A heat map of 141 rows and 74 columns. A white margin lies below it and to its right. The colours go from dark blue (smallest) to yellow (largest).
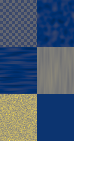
It is made of 3 by 2 panels. Panel 1,1: low, checkered. Panel 1,2: very low, blotchy, faint in contrast. Panel 2,1: very low, streaked across, faint in contrast. Panel 2,2: middling, streaked downward, faint in contrast. Panel 3,1: high, fine-grained. Panel 3,2: very low, flat.
